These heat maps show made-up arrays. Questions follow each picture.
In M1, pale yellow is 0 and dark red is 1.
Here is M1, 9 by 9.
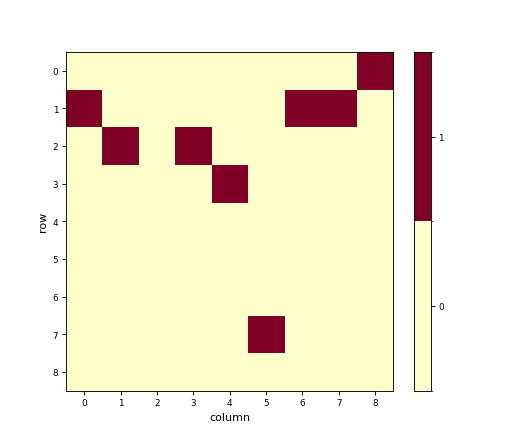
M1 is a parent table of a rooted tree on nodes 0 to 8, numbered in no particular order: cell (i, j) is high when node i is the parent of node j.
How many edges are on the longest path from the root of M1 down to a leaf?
3
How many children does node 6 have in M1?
0
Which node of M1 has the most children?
1
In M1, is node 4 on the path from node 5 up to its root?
no
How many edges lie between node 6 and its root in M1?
2
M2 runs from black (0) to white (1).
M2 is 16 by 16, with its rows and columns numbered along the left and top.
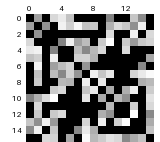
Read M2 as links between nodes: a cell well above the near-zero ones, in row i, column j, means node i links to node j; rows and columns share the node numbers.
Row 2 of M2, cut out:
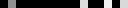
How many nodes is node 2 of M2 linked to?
4
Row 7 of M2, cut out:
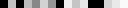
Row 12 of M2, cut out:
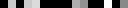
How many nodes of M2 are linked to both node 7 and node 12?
7
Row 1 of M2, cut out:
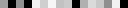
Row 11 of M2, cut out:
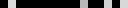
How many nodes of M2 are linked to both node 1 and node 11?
2
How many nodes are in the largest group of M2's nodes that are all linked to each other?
5
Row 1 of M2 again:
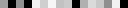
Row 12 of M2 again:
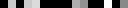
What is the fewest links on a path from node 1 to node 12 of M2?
1
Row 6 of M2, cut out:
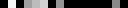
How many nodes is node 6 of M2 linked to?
6
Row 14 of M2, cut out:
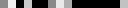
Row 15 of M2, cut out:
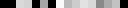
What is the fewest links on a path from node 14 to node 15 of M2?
1
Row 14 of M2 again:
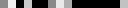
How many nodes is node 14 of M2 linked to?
7
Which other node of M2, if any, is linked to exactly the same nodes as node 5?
node 14
